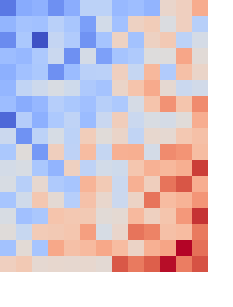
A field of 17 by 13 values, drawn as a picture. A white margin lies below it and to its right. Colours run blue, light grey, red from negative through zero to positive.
There are no regular stripes. There is an overall slope up to the bottom right. No row or column stands out. The grain is fine, like static. The bottom right is the ninth with the highest average.
